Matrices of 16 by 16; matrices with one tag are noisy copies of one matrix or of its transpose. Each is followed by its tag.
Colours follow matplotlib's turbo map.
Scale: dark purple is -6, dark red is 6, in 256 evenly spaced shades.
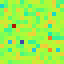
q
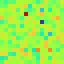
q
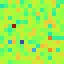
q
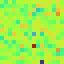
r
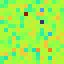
q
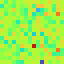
r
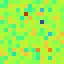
q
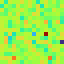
r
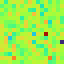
r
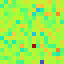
r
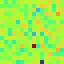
r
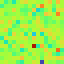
r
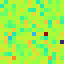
r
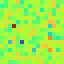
q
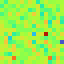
r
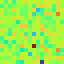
r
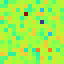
q
